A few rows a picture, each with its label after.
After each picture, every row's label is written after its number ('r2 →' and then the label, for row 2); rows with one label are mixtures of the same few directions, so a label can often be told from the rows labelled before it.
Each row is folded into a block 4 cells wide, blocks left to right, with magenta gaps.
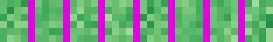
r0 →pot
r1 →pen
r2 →pot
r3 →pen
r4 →pot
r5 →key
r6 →key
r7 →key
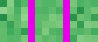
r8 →pen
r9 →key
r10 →pot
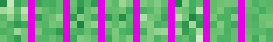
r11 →pen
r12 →pen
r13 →pot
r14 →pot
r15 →pen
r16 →key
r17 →pot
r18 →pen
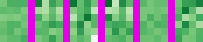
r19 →pot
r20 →pen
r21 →key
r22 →pen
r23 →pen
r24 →pot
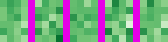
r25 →key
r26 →key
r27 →pot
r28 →key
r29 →key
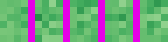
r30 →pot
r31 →pot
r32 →pot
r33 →pot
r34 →pot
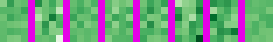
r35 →pen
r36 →key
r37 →pot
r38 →pot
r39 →pot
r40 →key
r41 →pen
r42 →key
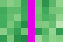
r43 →key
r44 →key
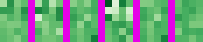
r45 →pen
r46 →pen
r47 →key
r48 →pen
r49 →key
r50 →pen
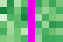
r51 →pen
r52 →pot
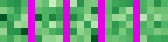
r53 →pen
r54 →pot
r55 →key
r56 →pot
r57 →pot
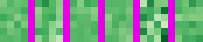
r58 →key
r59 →key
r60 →pen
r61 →key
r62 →key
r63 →pot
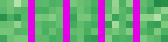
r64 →pot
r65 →pot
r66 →key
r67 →pot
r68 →pot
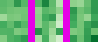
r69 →pot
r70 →key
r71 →key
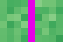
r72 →pot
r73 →key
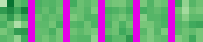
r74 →pen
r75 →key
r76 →key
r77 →key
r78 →pen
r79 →pen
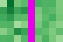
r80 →pen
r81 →key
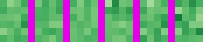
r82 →key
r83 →pen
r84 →pen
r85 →pen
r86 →key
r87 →pen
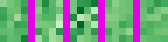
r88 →key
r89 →key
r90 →pot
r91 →pen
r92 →pot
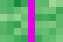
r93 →pot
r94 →pot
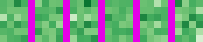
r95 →pot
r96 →key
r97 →pot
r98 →pen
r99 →pot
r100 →key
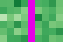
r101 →pot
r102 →pen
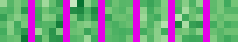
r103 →key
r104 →key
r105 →pen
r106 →pen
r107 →key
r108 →pot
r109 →pot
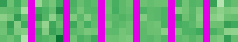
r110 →key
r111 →key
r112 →pot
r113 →key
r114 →pen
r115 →pen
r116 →pen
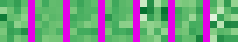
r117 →pen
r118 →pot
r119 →pen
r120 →pen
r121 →pen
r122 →key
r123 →pot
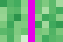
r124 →key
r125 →pot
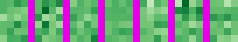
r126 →pot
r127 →pot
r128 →key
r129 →pen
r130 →pen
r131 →pen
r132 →pot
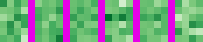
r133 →key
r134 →key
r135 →pot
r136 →pot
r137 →pot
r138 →pen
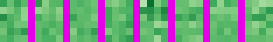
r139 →pen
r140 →pen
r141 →pen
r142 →key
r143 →pen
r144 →pot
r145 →pen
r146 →pot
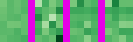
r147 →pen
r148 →key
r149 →pen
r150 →pen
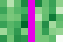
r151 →key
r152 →key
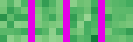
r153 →pot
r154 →key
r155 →key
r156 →pen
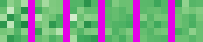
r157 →pot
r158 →pen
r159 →pot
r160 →key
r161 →pot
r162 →pen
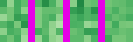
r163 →key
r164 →key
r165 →pen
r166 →pot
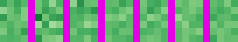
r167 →pen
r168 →pot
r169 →pen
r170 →pot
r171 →pot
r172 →pen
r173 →pot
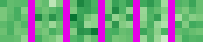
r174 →key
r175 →pot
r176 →pen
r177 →pot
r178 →key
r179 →pot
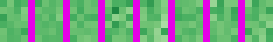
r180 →pen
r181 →pen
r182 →pot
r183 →pot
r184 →key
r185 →pot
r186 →pen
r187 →key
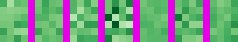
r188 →pen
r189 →key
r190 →pot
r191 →pot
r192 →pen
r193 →pot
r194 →key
